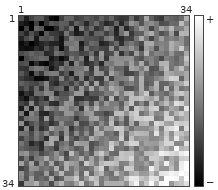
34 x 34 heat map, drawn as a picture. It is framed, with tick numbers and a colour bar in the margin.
On average the colour sits 50% of the way up the scale. No regular stripes run through it. Values rise toward the bottom right. The bottom right is the ninth with the highest average. The grain is fine, like static. The values follow a bell shape. The top left is the ninth with the lowest average. No single row or column stands out from its neighbours. Neither half mirrors the other.
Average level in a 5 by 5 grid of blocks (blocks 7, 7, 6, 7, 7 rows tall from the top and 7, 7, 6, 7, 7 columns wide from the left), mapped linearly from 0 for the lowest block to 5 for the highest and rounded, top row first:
0 1 1 2 3 / 1 1 2 2 3 / 1 2 2 3 3 / 1 2 3 3 4 / 2 3 3 4 5
